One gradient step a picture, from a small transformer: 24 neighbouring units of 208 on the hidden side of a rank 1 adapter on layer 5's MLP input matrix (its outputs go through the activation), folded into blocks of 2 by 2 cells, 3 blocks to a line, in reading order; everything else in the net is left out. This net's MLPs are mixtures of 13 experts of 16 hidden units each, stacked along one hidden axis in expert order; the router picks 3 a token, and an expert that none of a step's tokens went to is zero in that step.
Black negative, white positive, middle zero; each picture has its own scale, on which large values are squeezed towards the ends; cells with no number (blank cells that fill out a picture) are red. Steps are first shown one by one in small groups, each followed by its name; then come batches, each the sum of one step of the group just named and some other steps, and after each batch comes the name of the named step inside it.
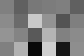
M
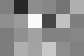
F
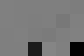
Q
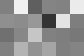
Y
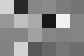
Q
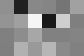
F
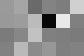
Y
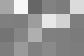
Y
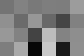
M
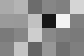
Y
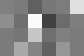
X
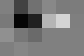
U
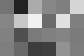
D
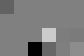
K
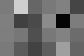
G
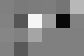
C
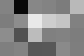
D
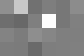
K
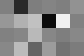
U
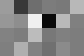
X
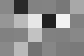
D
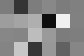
K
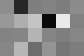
C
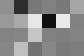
X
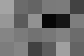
G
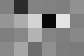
K
